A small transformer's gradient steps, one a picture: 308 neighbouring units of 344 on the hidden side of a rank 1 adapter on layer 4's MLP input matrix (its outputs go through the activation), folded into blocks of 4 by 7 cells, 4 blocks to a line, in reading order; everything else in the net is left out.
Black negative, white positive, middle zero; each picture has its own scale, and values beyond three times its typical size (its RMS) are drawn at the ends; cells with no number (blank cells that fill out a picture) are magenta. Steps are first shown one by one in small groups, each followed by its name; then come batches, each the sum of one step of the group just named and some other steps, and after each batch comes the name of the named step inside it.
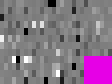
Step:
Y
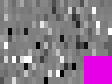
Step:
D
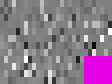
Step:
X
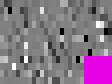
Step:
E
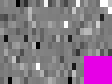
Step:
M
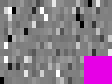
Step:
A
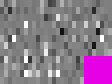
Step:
X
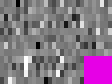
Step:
D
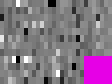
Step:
Y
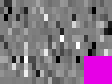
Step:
E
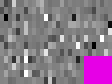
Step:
X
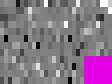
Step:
M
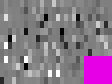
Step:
E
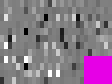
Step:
Y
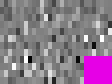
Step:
X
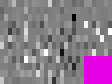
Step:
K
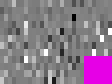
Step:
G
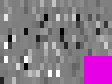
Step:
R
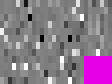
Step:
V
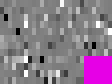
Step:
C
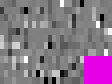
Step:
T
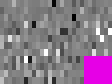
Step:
G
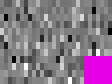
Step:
V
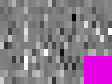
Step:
K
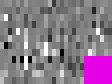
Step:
K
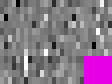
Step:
G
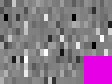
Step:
G
